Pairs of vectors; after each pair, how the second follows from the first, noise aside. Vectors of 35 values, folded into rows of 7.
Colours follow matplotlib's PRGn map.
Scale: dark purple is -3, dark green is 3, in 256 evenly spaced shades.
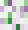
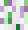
copied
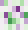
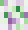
negated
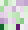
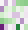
negated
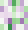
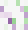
partly zeroed
